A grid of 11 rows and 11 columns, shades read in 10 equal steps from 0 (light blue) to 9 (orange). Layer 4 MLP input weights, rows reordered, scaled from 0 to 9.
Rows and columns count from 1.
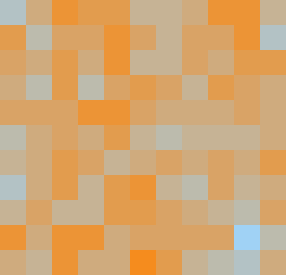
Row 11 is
5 4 8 5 5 9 7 4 3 2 5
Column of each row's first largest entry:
3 5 5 3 4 5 3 6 5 1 6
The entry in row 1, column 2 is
5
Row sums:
62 62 64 59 66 50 60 55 56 61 57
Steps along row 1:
up up down same down same up up same down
